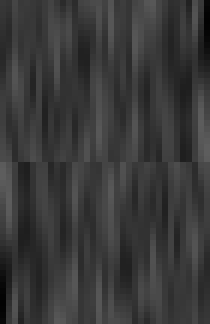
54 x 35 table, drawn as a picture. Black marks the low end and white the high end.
On average the colour sits 20% of the way up the scale. The grain runs up and down. A half turn leaves it unchanged. No overall slope runs across the table.
